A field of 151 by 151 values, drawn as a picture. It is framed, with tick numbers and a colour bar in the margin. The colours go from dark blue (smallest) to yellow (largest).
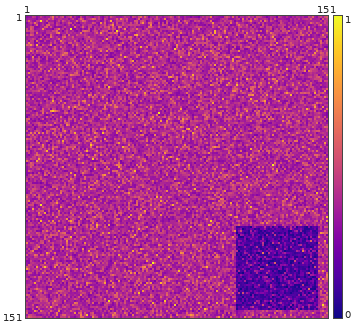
Ninth with the lowest average: bottom right. Odd patch: lower, in the bottom right. Average level on the scale: 40%.
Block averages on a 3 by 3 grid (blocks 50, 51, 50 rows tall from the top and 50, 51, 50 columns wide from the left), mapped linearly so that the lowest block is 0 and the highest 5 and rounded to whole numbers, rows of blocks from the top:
5 5 5 / 5 5 5 / 5 5 0
